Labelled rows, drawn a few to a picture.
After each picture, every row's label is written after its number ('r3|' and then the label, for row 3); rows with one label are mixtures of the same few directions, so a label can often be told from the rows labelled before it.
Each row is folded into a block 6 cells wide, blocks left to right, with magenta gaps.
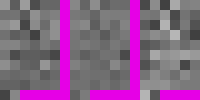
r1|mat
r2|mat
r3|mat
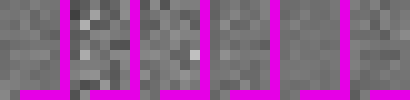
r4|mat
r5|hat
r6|mat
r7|hat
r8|hat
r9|mat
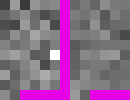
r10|mat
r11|mat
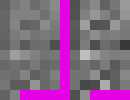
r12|hat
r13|hat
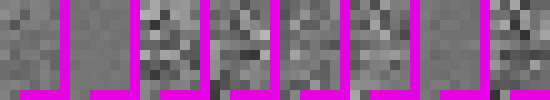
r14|hat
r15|mat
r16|hat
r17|mat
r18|hat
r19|mat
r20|hat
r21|mat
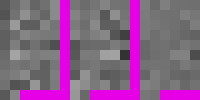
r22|hat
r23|mat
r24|mat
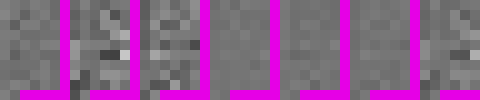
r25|hat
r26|mat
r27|hat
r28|mat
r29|hat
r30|hat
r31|mat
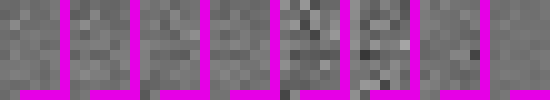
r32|hat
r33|hat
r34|mat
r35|hat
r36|mat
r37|hat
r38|mat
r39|hat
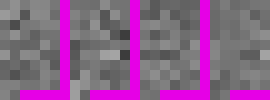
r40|hat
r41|mat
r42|hat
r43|mat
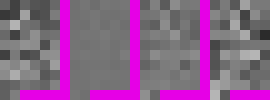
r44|hat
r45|mat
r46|mat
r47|mat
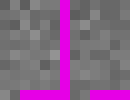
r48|mat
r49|hat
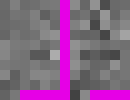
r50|mat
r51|mat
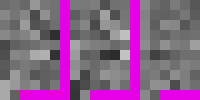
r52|mat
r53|mat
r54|hat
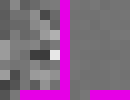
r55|mat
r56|mat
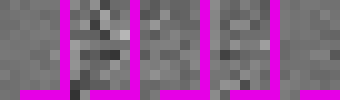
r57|mat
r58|mat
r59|hat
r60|hat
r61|mat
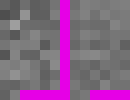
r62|hat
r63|hat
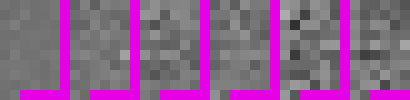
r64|hat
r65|mat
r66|hat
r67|mat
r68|hat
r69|hat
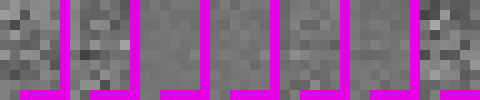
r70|hat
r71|hat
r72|mat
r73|mat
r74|hat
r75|hat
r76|hat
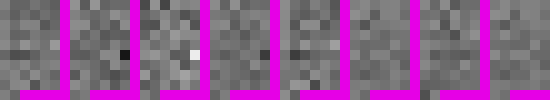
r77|hat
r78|mat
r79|mat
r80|mat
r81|hat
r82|hat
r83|mat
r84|hat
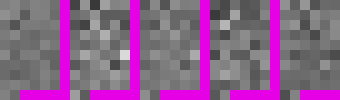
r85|hat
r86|mat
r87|mat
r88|hat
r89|mat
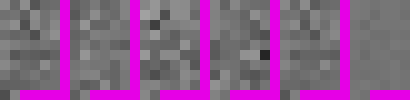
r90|mat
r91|hat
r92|hat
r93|mat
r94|mat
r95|hat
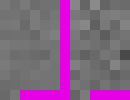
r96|mat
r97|mat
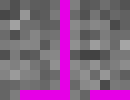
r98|hat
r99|hat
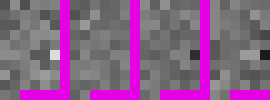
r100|mat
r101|hat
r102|mat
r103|mat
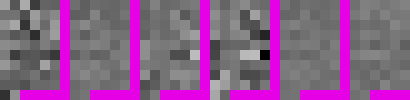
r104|mat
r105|hat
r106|mat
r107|mat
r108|hat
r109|hat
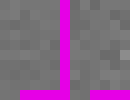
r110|hat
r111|mat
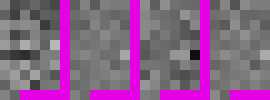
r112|hat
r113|mat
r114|mat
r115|mat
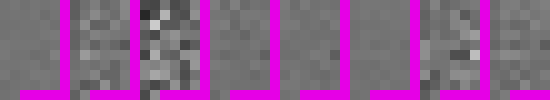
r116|mat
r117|hat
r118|hat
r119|mat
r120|mat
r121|hat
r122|mat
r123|hat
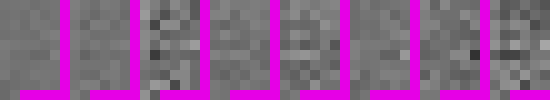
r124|mat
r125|hat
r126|hat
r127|hat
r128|hat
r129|mat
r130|mat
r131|hat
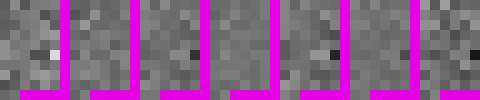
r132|mat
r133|hat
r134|mat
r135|hat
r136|mat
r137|mat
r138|mat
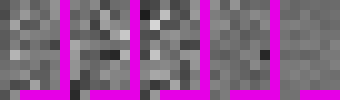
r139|hat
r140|mat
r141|hat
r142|mat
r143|hat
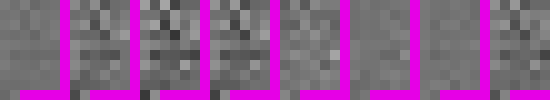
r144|mat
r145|mat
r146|mat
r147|mat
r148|mat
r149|mat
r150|hat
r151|mat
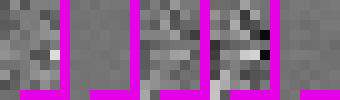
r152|mat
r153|mat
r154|mat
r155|mat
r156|hat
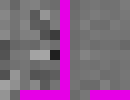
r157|mat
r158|hat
